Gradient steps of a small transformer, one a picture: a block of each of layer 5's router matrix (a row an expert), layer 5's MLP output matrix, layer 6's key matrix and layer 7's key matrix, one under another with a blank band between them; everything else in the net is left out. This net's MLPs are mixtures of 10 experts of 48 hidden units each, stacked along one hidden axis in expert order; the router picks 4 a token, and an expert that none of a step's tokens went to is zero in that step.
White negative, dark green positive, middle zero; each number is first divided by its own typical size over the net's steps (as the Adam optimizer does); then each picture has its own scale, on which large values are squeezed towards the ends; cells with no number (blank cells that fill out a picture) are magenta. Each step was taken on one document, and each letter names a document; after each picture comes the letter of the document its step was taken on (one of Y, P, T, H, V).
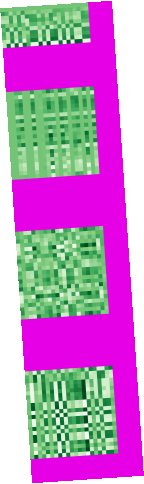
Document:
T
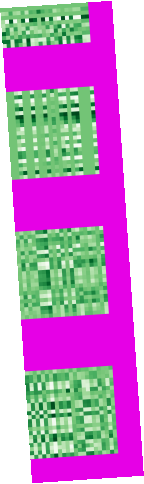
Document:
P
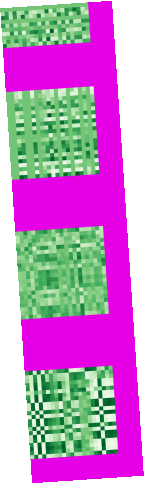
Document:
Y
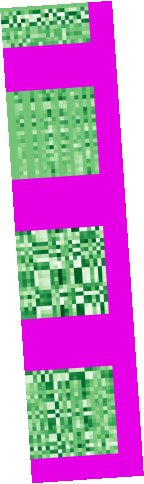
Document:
Y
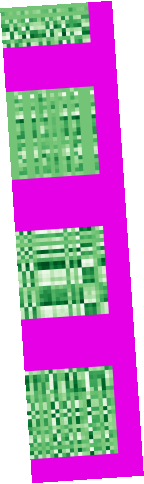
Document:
P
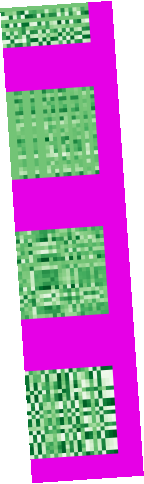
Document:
T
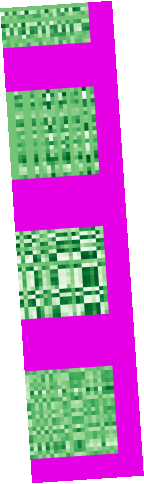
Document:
Y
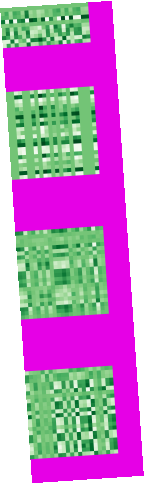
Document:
P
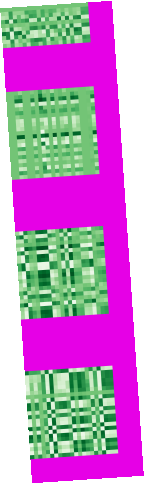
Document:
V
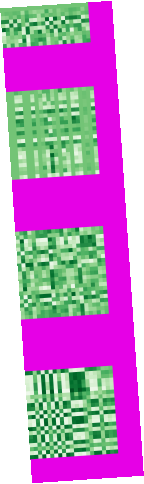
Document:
Y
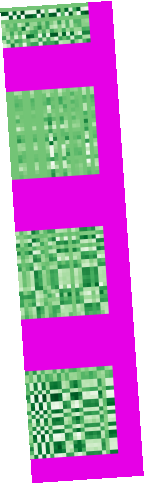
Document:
T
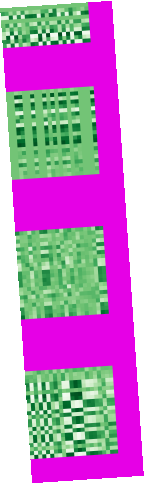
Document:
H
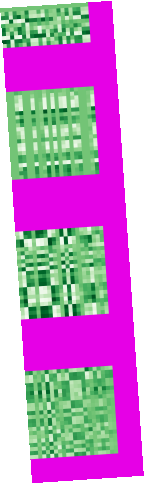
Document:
V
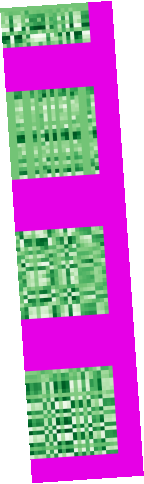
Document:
V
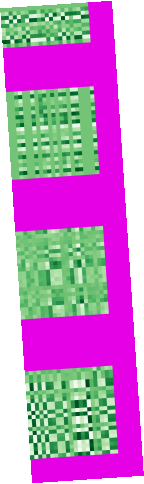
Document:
P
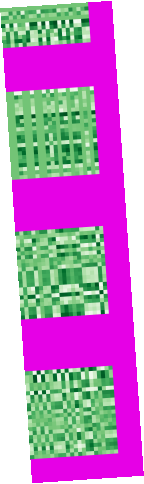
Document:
Y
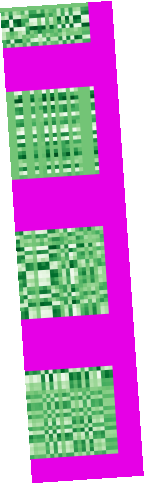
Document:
V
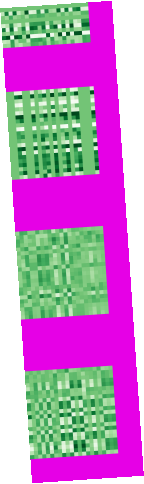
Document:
P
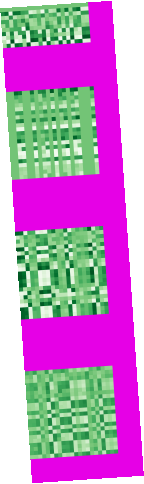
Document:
V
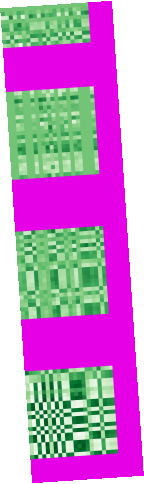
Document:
T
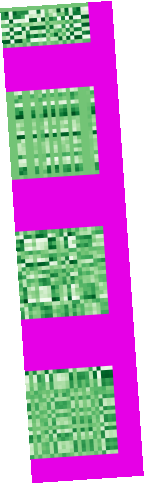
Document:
V
